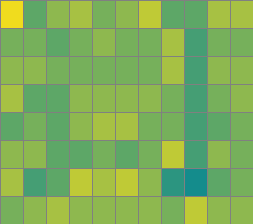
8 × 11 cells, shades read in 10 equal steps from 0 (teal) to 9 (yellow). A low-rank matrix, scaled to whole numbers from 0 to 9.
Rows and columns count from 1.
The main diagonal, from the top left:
9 4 4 5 6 3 5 4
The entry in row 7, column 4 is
7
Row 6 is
5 5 3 3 4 3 4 7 2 5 4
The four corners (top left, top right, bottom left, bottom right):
9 6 4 5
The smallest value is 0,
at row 7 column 9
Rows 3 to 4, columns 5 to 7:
4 4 4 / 5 5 5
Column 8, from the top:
3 6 6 4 4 7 1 4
